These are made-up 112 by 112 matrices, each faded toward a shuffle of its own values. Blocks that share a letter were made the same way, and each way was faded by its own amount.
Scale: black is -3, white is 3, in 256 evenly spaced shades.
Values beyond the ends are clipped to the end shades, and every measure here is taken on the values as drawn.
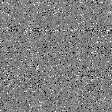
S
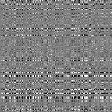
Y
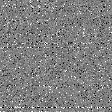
S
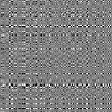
Y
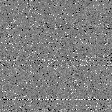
S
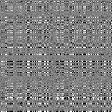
Y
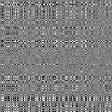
Y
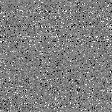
S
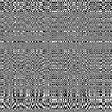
Y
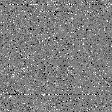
S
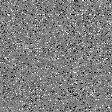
S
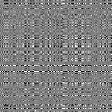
Y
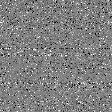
S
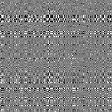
Y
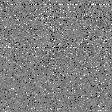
S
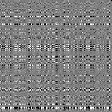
Y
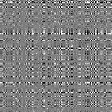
Y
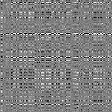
Y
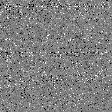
S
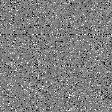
S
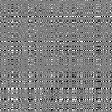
Y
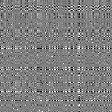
Y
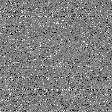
S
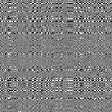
Y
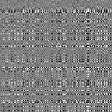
Y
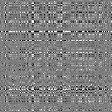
Y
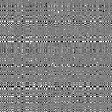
Y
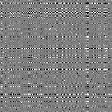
Y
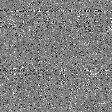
S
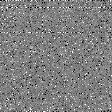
S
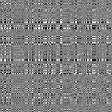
Y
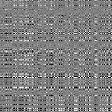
Y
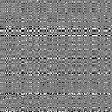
Y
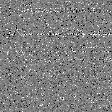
S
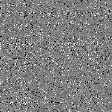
S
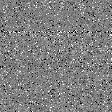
S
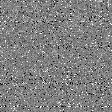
S
